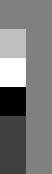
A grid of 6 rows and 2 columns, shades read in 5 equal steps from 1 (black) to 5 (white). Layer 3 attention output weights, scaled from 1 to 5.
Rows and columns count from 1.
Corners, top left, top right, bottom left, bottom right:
3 3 2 3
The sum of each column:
17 18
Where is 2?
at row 5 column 1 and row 6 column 1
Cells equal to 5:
1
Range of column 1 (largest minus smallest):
4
